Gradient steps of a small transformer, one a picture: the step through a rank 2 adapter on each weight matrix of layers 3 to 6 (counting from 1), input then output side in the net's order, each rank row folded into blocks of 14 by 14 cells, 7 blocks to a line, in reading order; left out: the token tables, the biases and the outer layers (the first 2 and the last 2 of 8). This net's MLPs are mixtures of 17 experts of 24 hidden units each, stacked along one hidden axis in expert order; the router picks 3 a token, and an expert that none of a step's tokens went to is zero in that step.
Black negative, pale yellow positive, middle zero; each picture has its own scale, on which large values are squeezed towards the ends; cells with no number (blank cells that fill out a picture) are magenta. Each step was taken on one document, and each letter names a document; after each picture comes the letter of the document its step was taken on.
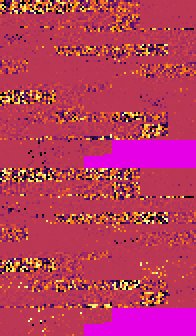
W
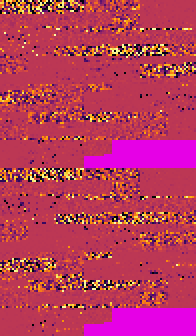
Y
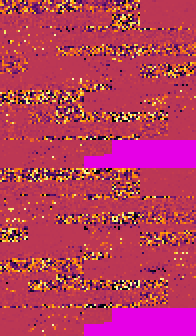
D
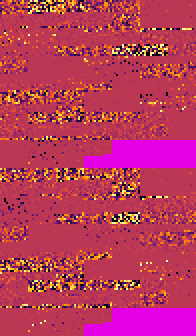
Y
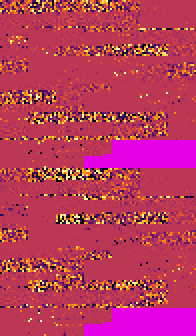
W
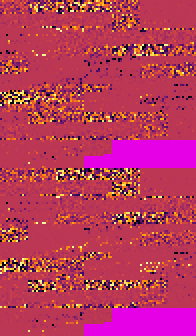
D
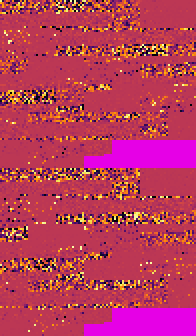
D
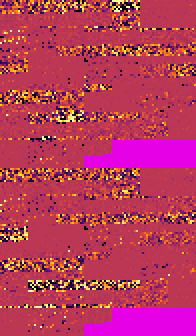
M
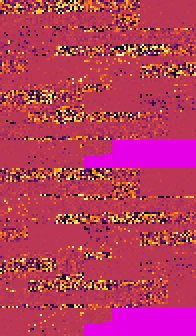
D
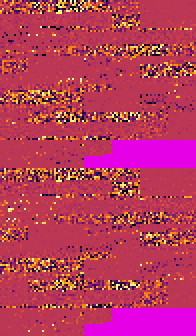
D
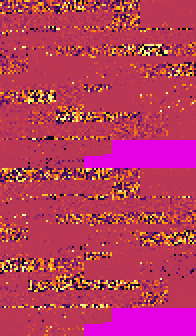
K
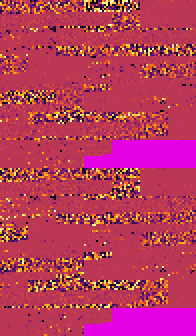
K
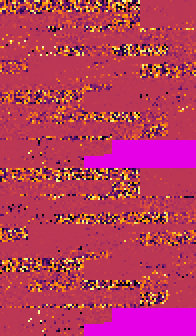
W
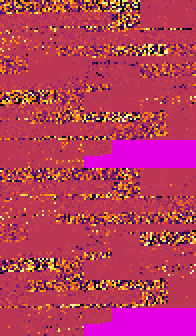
K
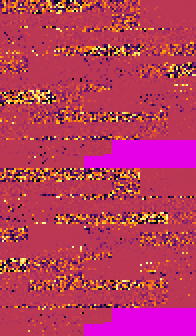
D
